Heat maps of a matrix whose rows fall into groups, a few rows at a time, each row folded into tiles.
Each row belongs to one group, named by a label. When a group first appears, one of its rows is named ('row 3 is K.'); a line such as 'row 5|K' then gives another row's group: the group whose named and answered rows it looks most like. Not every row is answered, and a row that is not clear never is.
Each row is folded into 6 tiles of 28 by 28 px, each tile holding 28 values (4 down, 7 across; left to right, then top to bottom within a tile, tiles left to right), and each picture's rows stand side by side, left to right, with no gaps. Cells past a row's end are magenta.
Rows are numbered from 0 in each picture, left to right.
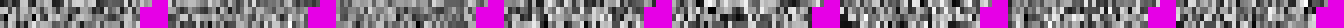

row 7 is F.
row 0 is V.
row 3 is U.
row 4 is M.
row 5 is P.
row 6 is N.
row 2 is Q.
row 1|U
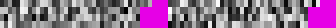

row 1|F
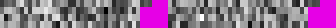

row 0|Q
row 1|U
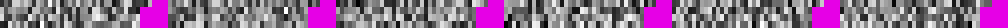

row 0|F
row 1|U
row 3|U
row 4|N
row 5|Q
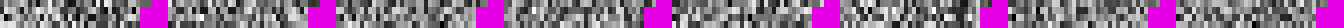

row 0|Q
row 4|V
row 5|Q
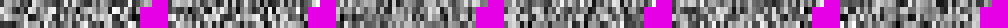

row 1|N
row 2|F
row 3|N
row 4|N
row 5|V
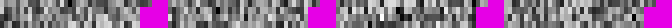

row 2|M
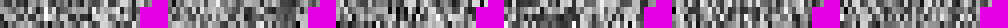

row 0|P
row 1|Q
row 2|F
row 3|M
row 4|N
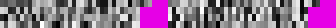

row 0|V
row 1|F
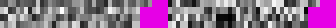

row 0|V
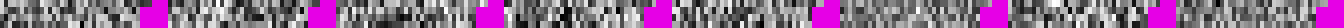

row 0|U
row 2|M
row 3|M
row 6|U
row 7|P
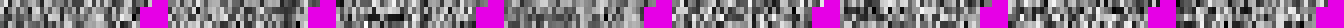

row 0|F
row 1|Q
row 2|M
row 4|N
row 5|U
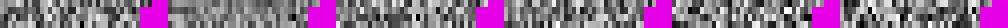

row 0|U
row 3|F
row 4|P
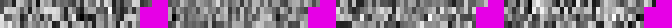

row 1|F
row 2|P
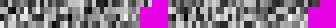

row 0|V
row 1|V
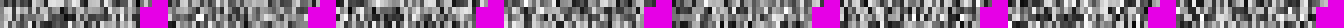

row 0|M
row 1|F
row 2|M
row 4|P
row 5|F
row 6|M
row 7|P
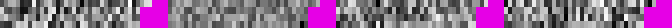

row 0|P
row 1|N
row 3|F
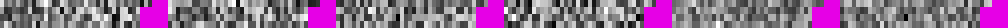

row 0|U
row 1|U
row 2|V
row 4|Q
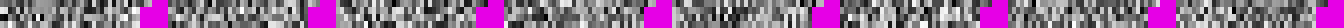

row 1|P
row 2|V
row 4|M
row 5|P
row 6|N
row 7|Q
